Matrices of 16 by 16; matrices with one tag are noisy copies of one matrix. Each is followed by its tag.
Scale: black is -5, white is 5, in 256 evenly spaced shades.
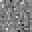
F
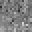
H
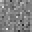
F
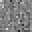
F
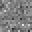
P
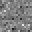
P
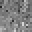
H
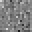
F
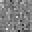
F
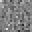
F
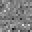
P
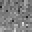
H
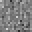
F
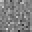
F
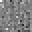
F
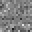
P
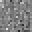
F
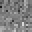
H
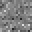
P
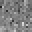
H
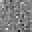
F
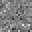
P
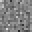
F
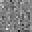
F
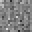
F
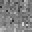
H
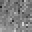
H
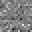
P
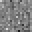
F
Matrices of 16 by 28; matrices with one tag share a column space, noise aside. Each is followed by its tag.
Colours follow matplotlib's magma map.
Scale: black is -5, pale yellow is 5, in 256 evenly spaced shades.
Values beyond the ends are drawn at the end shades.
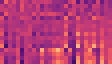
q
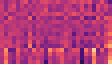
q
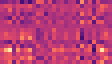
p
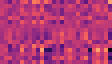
p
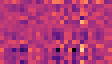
p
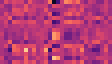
p
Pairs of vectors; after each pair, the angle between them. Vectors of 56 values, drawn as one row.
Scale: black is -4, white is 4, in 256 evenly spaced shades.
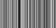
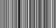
nearly parallel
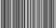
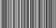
partly aligned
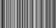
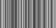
nearly opposite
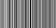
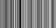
partly opposed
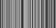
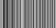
partly opposed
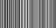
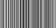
nearly opposite
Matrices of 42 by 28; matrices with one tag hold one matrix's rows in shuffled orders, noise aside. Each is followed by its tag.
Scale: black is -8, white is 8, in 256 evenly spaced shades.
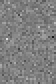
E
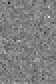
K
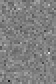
K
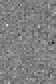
E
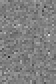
K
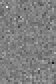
E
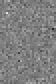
E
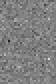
K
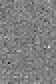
K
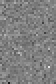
K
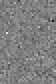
E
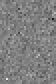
E
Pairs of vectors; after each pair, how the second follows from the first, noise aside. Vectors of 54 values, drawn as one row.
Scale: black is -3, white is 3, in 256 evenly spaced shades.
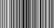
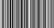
shuffled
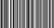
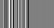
partly zeroed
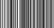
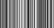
wrapped around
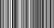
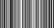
shuffled
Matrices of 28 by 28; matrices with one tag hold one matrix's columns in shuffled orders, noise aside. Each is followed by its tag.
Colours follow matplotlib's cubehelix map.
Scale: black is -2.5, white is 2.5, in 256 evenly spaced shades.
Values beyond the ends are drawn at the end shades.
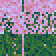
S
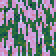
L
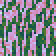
L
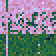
S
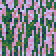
L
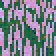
L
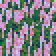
L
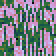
L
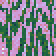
L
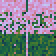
S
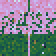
S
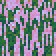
L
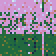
S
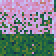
S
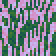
L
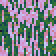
L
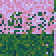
S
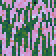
L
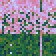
S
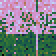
S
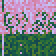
S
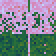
S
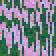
L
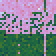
S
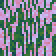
L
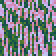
L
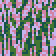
L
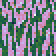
L
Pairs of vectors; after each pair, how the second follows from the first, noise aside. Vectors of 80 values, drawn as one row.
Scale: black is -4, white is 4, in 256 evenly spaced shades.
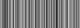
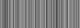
shrunk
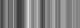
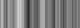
negated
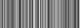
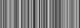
negated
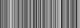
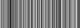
negated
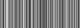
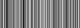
negated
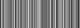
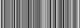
negated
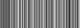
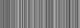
shrunk
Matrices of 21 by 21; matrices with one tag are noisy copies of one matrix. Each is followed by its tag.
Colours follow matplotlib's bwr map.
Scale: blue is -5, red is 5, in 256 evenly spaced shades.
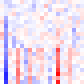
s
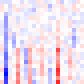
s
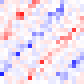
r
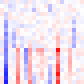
s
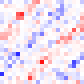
r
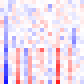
s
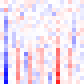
s
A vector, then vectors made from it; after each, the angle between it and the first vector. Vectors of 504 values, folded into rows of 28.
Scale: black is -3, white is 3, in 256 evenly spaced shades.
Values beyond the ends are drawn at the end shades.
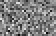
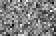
partly opposed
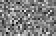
nearly opposite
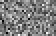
nearly opposite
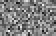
nearly opposite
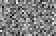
partly aligned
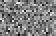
nearly parallel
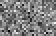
partly aligned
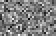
nearly opposite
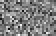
nearly opposite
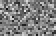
partly opposed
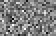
nearly parallel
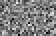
partly aligned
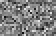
orthogonal
